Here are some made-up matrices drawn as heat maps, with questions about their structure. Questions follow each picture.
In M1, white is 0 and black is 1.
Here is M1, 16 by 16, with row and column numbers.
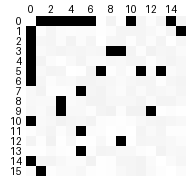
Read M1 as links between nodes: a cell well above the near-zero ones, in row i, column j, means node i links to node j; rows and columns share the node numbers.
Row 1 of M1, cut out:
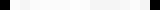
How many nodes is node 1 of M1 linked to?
2
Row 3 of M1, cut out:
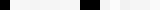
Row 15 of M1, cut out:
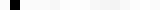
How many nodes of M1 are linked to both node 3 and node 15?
0
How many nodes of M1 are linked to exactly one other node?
11
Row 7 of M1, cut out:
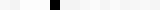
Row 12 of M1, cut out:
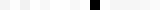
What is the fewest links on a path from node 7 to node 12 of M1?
5
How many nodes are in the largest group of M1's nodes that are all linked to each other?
2
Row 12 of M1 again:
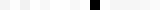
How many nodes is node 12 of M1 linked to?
1
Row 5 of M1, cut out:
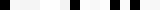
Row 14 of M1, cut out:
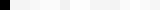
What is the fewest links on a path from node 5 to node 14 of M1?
2
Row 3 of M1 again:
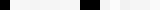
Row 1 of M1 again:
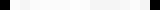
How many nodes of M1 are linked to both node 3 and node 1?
1
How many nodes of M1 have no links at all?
0
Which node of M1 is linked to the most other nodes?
node 0
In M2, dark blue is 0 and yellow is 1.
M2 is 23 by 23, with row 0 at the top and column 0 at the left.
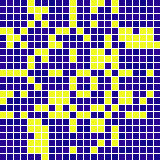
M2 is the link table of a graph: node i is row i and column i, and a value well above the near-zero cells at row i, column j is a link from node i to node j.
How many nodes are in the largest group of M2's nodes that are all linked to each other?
3
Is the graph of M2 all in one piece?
yes
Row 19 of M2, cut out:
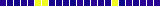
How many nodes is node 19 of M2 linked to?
3
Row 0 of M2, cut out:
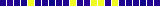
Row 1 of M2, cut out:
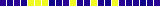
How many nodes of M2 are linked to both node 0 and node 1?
4
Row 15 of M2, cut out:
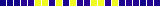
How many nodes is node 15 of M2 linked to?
7
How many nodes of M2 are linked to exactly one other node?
1
